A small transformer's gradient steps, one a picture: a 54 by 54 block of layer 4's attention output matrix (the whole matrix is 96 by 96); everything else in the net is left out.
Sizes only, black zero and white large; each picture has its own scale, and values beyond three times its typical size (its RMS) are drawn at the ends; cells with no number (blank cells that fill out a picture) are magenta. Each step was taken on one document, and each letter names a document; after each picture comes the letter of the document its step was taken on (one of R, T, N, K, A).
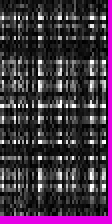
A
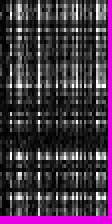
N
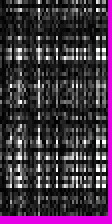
N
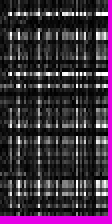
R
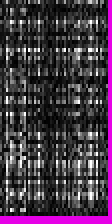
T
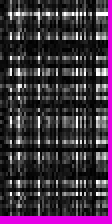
R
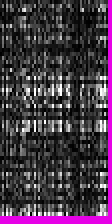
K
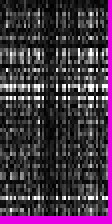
T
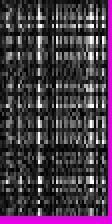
T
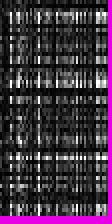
N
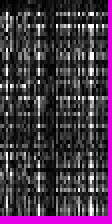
T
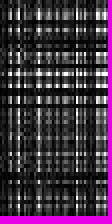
R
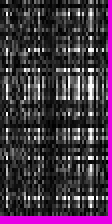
T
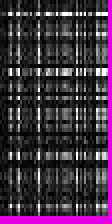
R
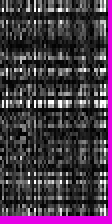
K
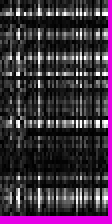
R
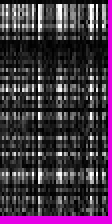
A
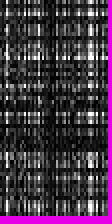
T
